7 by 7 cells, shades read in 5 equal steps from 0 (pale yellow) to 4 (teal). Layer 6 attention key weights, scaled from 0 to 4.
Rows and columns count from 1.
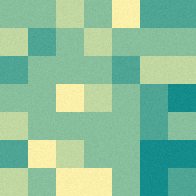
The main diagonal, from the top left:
2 3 2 1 2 4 3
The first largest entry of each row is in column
6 2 1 7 6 6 6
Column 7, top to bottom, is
3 2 1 4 2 4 3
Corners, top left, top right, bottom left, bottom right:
2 3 1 3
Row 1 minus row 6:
-1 2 0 0 -2 -1 -1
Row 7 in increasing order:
0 0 1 2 2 3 4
